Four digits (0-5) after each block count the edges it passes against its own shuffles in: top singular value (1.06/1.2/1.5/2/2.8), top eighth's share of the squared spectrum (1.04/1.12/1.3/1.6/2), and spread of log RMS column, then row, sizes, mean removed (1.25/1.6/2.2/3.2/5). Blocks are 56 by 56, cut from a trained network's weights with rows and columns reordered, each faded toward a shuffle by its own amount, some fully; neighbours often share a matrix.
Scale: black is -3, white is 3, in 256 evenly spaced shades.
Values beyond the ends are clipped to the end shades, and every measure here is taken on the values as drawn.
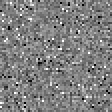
0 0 0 0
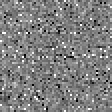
1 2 0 1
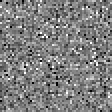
2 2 1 1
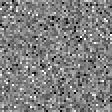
0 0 0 0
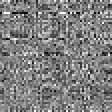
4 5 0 3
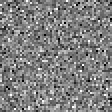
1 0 0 0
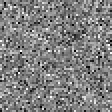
0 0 0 0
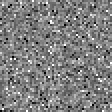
0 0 0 0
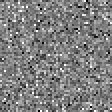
0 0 0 0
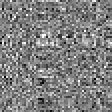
4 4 1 2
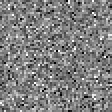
1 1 0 0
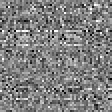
3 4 0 3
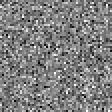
0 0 0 0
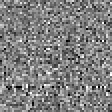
3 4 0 2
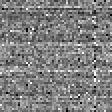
3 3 1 1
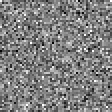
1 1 0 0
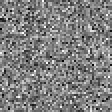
1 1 0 0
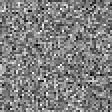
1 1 0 1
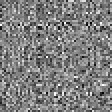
4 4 2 2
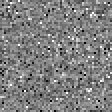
0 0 0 0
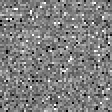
1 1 0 0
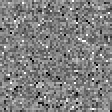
1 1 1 0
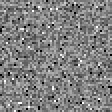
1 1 0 0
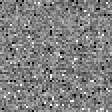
2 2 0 0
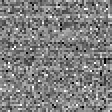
2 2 1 0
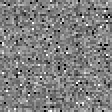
1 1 1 0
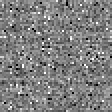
1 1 1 0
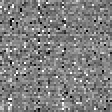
2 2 2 0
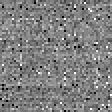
2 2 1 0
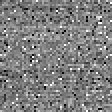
2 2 1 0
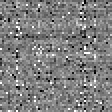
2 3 2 0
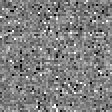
1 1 1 0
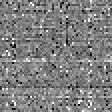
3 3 2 1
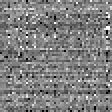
3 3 2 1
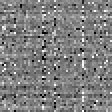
3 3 2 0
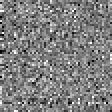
3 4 2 2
